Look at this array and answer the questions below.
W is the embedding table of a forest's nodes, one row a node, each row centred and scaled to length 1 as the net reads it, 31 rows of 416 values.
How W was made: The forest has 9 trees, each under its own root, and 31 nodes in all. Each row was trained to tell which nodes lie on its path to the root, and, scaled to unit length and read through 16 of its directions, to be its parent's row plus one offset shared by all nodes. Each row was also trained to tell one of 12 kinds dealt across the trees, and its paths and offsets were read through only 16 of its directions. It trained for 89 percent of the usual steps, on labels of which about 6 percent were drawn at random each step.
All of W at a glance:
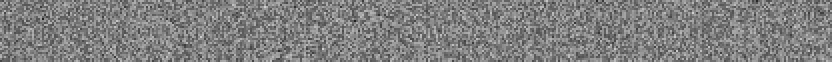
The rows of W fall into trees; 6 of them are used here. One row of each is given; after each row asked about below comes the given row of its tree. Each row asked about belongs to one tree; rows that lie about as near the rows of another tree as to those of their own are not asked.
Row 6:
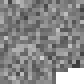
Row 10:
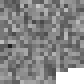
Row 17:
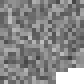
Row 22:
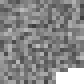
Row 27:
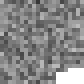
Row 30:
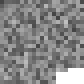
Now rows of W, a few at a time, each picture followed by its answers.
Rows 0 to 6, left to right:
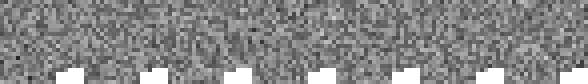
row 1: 10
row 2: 22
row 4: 10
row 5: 17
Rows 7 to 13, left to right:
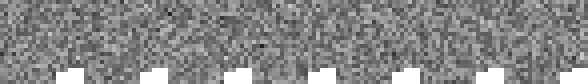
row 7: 30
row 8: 6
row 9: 6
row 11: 27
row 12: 22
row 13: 6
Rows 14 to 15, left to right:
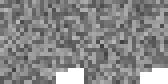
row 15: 22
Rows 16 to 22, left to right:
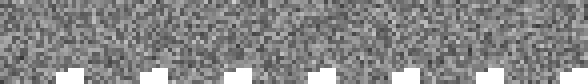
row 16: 6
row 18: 22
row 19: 6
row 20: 27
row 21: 27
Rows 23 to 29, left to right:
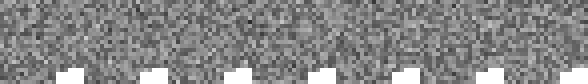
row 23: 10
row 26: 10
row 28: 27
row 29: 22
